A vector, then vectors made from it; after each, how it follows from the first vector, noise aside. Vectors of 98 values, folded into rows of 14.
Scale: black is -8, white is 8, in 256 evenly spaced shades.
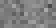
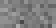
wrapped around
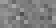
wrapped around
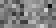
scaled up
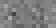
wrapped around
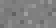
partly zeroed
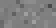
partly zeroed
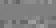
partly zeroed
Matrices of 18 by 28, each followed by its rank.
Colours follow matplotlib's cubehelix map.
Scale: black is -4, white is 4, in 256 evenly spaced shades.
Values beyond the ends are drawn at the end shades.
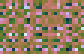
three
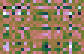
three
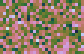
full rank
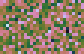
full rank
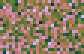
full rank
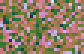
full rank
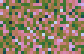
full rank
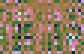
three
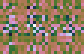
three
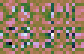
three
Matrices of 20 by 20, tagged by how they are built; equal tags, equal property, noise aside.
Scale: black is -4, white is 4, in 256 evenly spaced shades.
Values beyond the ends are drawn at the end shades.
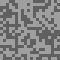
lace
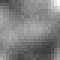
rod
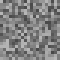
lace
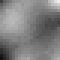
rod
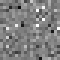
lace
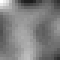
rod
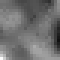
rod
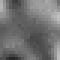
rod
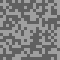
lace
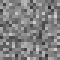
lace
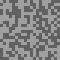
lace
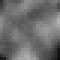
rod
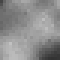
rod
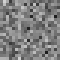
lace
